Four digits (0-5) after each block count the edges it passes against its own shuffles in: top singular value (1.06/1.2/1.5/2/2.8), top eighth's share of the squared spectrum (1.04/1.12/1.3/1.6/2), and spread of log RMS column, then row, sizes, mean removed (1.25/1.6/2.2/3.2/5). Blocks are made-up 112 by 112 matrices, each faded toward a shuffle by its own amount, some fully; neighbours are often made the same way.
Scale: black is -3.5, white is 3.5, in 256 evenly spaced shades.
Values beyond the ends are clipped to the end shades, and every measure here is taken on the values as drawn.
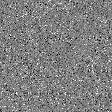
3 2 0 1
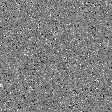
0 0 0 0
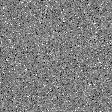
0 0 0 0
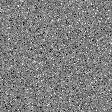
0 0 0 0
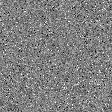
0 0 0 0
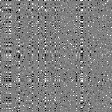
5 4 3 3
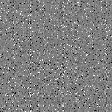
4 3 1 1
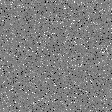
0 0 0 0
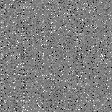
4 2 1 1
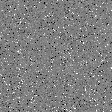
2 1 0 0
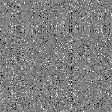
4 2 2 1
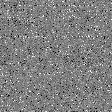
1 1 0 1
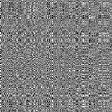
5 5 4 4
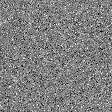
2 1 0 0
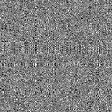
4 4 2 2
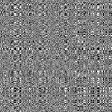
5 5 4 4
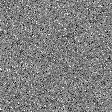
2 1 0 0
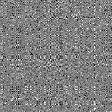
5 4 3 3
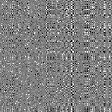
5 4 3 3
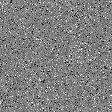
2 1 0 0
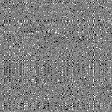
5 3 2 2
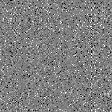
4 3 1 1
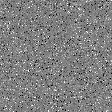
3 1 0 0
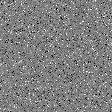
0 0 0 0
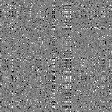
5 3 2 2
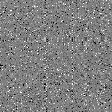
4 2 1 1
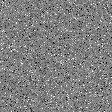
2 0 0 0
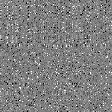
4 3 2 2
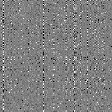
5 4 3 2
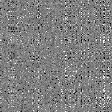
4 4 3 2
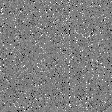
3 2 1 0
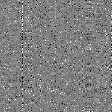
4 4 3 1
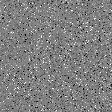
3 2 1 0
